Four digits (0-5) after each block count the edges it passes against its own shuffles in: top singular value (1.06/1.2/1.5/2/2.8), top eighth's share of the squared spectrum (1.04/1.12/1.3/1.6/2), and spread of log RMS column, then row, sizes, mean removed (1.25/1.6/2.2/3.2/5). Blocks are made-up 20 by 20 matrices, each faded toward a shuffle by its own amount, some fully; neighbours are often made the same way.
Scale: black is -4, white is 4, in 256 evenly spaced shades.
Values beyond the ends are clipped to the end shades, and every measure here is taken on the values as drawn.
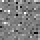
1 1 0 1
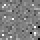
0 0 0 0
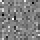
2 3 1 0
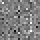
2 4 1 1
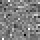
1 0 0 0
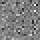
2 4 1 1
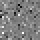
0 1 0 0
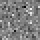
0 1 0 0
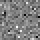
0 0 0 0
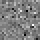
0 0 0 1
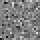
0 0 0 0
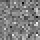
2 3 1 0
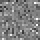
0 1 0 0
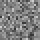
2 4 0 0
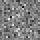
1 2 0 0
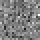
2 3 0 1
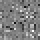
2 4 1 1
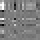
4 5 2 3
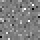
1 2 0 0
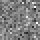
0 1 1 0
